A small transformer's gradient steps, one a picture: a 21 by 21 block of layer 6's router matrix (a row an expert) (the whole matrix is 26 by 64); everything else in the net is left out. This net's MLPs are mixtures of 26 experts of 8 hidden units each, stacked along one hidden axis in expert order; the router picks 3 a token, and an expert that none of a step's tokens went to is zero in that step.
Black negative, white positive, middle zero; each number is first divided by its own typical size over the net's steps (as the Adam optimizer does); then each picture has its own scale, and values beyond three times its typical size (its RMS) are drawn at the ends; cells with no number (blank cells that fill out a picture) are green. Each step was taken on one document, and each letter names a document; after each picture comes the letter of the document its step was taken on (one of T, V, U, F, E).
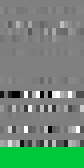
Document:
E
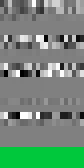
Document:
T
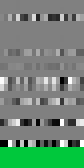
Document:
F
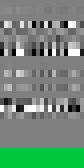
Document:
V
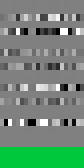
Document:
F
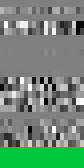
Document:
E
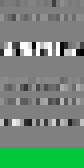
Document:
F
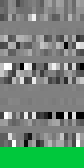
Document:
T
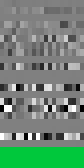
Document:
V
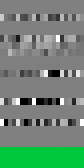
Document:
F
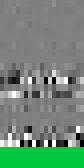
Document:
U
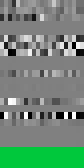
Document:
T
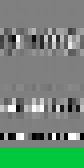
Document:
V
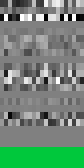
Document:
T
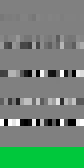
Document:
F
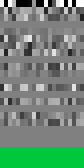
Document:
T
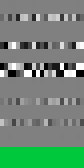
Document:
F
